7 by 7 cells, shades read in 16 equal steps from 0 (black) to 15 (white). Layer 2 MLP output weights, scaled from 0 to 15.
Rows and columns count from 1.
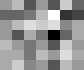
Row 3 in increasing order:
8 9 10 11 12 13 13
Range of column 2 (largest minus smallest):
7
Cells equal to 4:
1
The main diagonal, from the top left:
9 6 13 7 5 13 9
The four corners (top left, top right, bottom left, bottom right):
9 6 10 9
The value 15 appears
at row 2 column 5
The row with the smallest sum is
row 4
